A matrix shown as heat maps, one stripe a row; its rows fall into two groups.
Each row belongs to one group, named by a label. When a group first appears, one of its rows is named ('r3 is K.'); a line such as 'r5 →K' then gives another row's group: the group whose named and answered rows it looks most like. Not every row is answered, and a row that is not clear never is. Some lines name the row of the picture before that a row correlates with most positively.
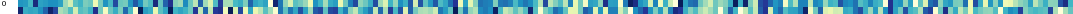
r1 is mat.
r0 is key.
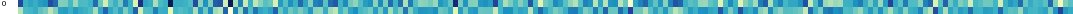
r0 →mat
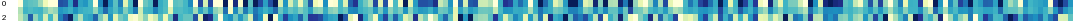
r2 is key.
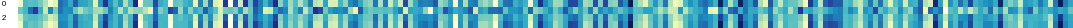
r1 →key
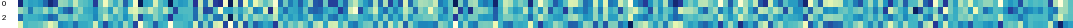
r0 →mat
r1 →key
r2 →mat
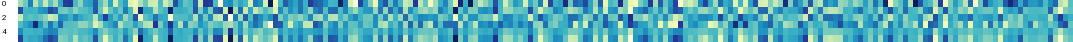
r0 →key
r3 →key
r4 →mat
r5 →mat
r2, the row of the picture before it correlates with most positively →3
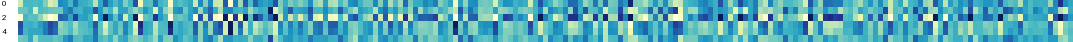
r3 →mat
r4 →mat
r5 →key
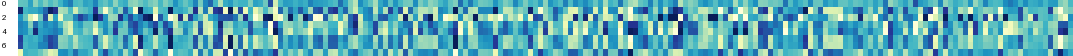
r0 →key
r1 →mat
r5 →mat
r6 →mat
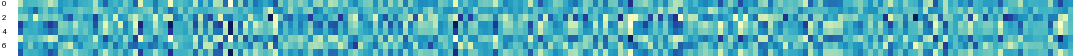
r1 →key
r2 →key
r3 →mat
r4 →mat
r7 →mat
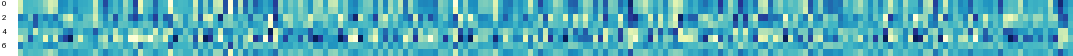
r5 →key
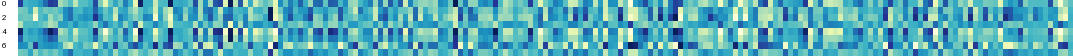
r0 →mat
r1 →key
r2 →key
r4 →mat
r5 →mat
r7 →key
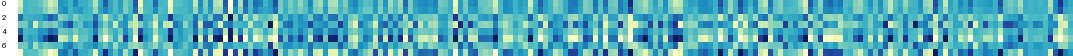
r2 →mat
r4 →mat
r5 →mat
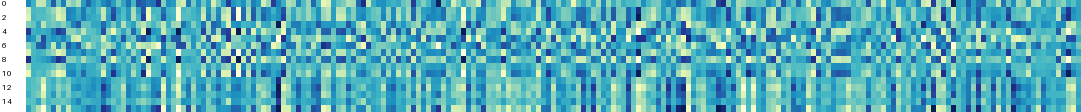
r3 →key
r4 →mat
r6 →key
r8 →mat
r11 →key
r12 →key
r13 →key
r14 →key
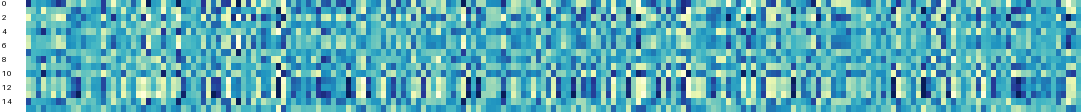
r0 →mat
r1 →key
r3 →key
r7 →mat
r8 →key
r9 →key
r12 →key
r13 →key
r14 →mat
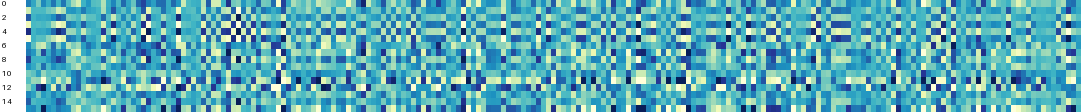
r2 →mat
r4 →mat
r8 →mat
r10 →key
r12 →key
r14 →mat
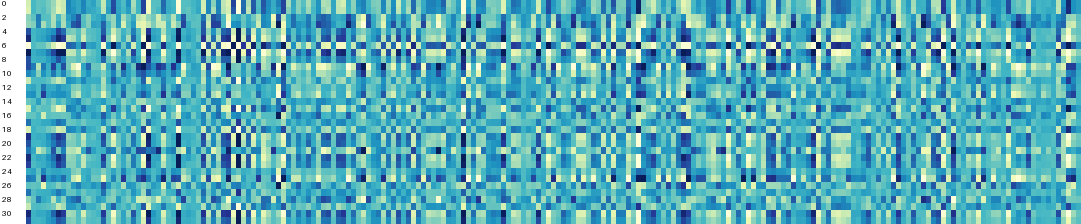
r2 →key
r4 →mat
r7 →mat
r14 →key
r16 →key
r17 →mat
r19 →mat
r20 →mat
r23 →mat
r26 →key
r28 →key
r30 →mat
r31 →mat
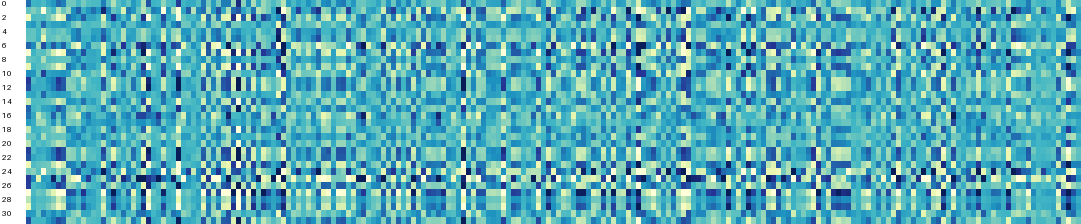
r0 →mat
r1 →key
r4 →key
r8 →key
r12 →mat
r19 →key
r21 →mat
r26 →mat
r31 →mat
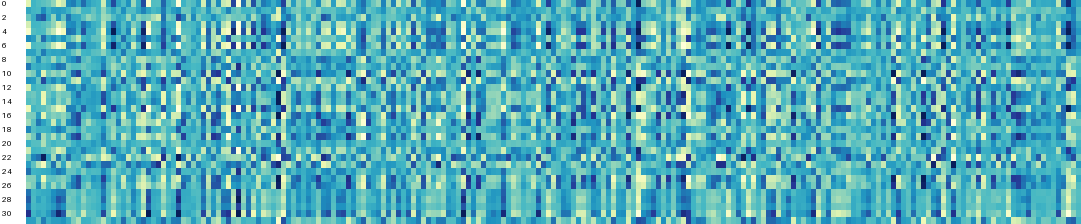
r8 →key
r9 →mat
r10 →key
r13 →key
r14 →key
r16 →key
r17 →key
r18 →mat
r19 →key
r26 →key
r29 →mat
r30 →mat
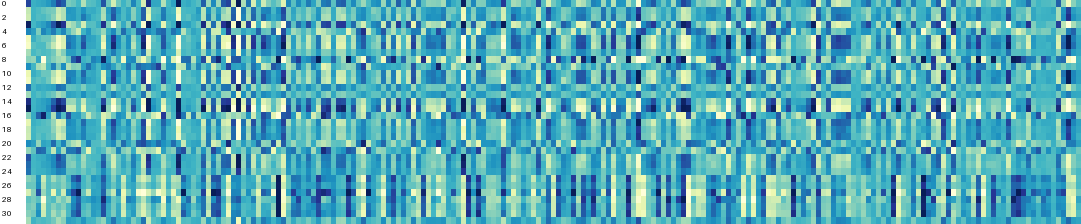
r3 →mat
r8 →key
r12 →mat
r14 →mat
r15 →mat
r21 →key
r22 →mat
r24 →mat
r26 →key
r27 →key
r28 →key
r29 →key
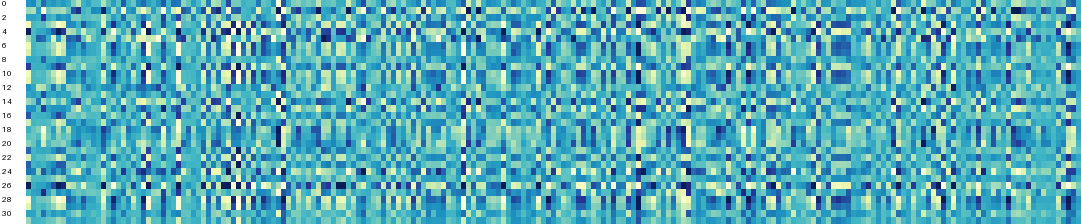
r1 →key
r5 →key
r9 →mat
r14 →key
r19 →key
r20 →key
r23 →mat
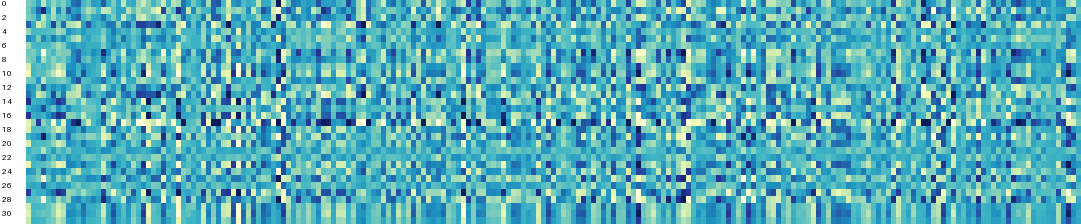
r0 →key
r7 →key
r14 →mat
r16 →mat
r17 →key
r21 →key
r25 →key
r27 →mat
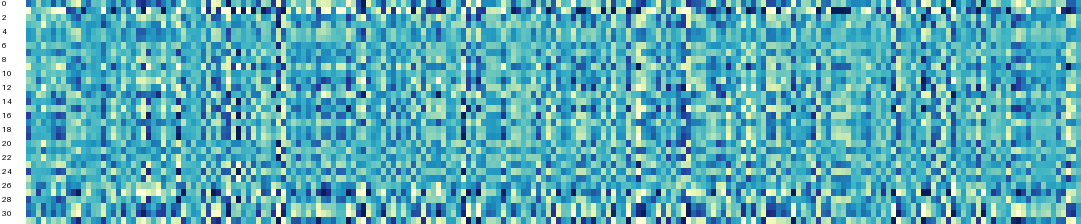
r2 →key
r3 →key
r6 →key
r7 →mat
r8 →key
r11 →key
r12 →key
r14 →mat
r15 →key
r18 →mat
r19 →mat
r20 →key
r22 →key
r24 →mat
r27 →key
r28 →mat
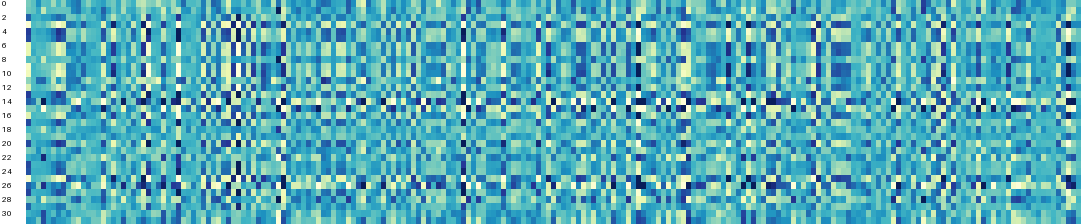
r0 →key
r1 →key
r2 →mat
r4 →mat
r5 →mat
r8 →key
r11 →key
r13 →mat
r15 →key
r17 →mat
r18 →key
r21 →key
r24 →mat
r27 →mat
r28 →key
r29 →mat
